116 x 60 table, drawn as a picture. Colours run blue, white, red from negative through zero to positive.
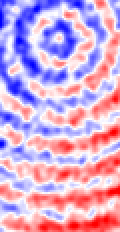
Ninth with the lowest average: top left. Rings: centred on the top middle. Slope: up to the bottom right. Ninth with the highest average: bottom right.
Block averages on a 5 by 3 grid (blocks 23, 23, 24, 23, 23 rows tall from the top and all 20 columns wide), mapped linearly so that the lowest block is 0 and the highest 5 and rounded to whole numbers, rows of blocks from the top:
012 / 013 / 223 / 234 / 345
